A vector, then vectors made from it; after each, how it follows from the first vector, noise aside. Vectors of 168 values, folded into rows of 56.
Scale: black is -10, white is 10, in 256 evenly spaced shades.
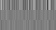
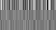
scaled up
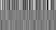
scaled up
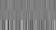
reversed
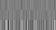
reversed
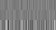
reversed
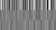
scaled up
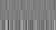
reversed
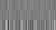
reversed
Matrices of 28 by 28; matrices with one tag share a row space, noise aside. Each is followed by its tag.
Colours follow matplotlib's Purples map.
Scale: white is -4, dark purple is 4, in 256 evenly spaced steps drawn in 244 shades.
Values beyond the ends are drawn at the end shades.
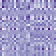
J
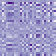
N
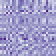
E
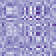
N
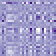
N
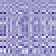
E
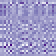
E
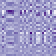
N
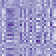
N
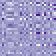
N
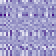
E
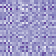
E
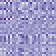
E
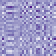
N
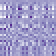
E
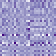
J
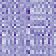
J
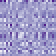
E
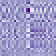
J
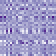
E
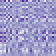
E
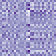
J
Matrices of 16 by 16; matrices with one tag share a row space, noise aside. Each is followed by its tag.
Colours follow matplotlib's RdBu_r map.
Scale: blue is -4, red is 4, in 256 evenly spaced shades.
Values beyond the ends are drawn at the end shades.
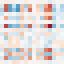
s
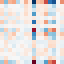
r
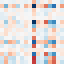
r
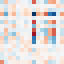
r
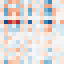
s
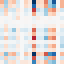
r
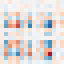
s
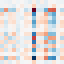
r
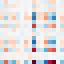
r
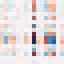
r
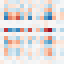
s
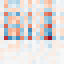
s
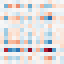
s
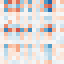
s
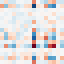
r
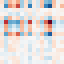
s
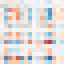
s
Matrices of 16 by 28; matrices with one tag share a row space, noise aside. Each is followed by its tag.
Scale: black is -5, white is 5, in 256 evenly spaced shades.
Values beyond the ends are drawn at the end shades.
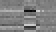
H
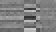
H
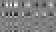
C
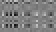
C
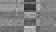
H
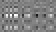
C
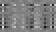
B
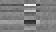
H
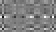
B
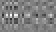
C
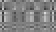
B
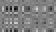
C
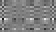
B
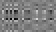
C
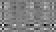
B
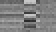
H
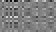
C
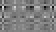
B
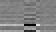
H
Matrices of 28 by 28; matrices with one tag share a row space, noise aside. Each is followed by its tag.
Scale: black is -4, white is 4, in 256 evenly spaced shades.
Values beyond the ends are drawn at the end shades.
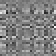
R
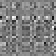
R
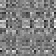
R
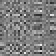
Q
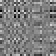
Q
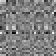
R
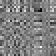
Q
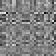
R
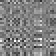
Q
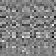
R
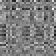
R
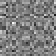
R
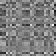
R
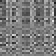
R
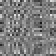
Q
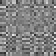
R
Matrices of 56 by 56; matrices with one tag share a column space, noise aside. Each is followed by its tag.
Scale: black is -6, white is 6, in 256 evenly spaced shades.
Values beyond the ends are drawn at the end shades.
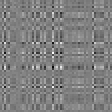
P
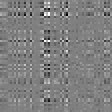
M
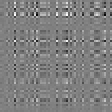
M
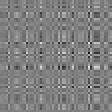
P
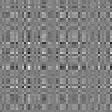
P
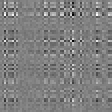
M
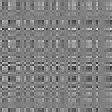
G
